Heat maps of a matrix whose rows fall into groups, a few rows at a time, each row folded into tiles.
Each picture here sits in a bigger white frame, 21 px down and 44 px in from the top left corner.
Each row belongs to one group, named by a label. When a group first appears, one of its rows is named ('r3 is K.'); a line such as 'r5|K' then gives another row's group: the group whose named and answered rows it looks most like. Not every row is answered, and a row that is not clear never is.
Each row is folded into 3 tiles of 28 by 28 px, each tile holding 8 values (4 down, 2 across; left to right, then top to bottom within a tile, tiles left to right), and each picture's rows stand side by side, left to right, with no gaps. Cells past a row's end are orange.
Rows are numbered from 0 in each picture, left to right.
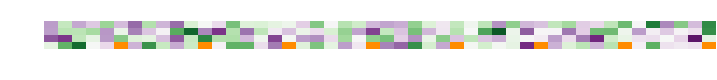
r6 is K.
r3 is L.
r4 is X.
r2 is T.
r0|L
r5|L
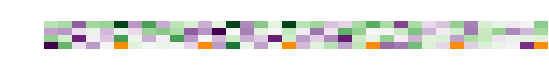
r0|K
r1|L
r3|K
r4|X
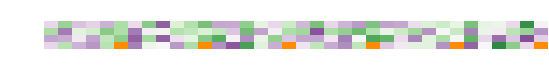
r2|X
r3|K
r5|T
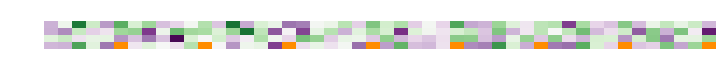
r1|K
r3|X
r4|K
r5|X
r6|X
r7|T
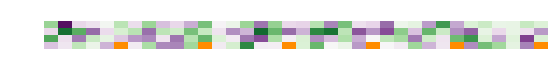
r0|X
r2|T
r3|L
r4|T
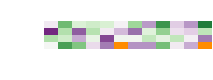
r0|T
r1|X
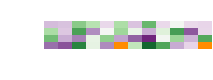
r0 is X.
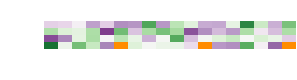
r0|L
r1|L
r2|X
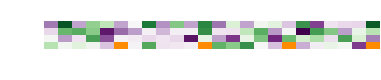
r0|L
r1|K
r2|L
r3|X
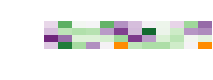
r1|L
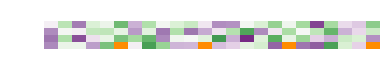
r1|T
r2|X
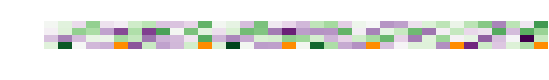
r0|L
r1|K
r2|L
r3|T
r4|X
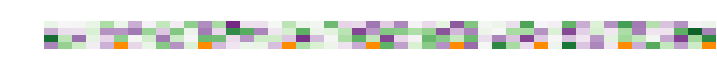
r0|T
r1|T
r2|X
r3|L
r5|T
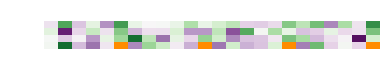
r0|K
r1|T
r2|K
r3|K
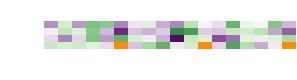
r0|L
